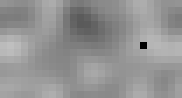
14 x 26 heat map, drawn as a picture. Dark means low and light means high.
A single lone cell is far lower than the cells round it. The values are skewed, with a long tail toward low values. Values change most from cell to cell in the middle right. The field is mottled with small blotches.
